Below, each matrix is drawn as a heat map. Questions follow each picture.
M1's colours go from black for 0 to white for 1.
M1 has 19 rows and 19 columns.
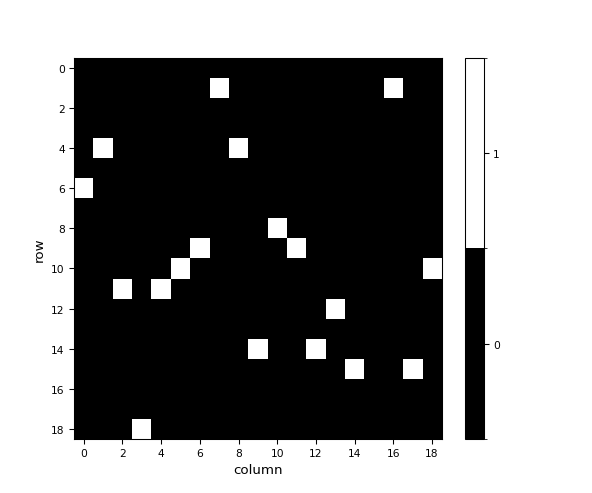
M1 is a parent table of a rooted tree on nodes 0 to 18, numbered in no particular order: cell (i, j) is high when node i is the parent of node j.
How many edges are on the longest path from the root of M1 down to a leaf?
8
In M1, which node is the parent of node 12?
14
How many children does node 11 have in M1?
2
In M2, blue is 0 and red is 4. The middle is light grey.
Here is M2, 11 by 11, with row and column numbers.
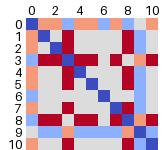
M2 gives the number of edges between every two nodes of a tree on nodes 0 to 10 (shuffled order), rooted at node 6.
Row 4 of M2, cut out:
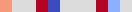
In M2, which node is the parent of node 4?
9
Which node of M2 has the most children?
9
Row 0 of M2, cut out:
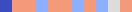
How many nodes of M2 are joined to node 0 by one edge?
3
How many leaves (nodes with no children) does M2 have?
8
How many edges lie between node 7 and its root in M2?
2
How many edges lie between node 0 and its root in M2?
1
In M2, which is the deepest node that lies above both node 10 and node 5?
9
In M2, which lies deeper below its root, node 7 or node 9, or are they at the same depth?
node 7
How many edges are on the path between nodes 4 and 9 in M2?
1
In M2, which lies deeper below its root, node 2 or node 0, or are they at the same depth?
node 2
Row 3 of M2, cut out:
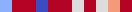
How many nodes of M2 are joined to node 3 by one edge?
1
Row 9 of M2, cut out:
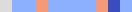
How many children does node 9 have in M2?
6
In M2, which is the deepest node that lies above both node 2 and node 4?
9
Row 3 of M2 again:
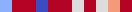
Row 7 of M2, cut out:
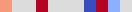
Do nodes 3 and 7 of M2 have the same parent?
no
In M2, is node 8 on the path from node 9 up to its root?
no
